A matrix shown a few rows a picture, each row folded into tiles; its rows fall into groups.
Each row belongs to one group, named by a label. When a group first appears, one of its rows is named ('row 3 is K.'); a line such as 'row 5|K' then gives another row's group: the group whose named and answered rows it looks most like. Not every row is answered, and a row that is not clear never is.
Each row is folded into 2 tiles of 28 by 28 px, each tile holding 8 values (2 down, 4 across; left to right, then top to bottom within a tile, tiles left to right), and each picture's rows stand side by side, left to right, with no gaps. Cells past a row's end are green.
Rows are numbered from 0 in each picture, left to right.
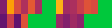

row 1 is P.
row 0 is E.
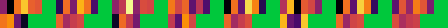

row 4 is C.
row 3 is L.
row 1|C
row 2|E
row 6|C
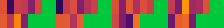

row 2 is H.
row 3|E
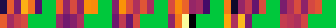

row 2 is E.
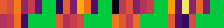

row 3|H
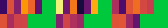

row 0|C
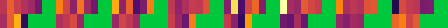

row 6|P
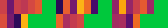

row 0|H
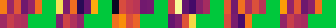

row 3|L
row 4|H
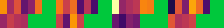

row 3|C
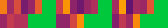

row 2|L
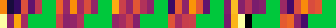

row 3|C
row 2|P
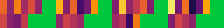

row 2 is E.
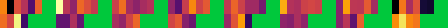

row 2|L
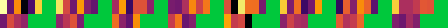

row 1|P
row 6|C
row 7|P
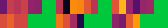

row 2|L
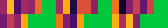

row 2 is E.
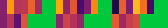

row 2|C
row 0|E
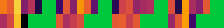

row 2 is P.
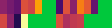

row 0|H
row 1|C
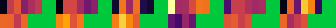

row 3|P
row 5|C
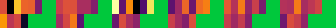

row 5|E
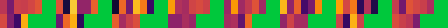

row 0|H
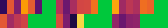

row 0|C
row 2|P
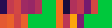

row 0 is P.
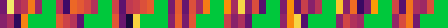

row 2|H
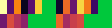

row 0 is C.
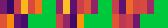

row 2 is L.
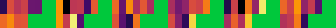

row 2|H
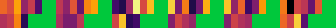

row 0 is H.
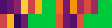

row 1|H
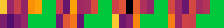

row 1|E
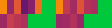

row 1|P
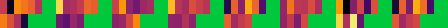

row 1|P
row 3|P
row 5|E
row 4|C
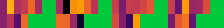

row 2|H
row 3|E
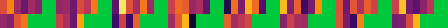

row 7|L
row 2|E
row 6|H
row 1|H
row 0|L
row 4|C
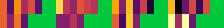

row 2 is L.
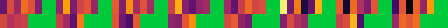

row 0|C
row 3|L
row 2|H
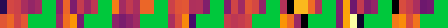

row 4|C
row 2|P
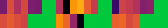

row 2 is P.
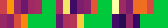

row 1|L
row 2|P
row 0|L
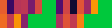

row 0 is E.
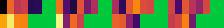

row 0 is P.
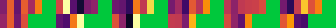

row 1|L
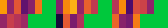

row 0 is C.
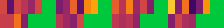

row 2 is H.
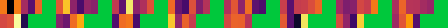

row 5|H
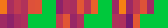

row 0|P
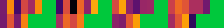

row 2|L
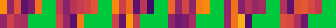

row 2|L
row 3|P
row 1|H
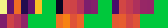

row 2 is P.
